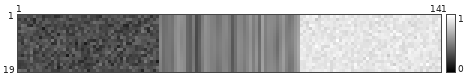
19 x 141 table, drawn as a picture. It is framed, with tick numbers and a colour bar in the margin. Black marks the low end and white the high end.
It is made of 1 by 3 panels. Panel 1,1: low, fine-grained. Panel 1,2: middling, streaked downward. Panel 1,3: very high, fine-grained, faint in contrast.
